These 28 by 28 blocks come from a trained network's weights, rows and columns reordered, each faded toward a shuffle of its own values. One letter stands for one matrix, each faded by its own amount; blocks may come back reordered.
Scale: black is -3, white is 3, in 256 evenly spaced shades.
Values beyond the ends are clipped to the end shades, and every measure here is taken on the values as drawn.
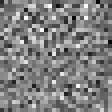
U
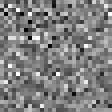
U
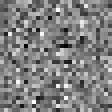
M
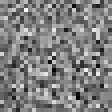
M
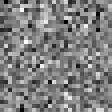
M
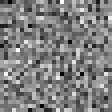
U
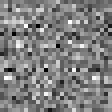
U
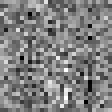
M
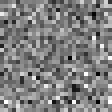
U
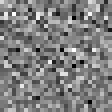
U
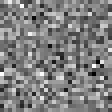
U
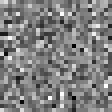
M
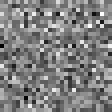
U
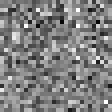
U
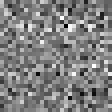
U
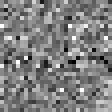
U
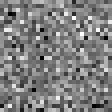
U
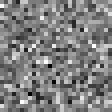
U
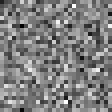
U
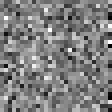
M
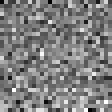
U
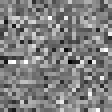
U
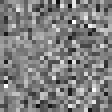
M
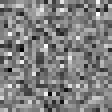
M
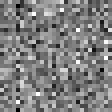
M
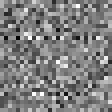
U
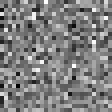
M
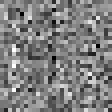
M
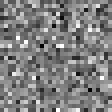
U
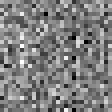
M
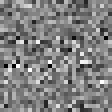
U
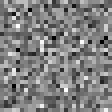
M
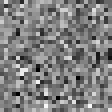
M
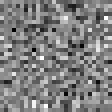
M
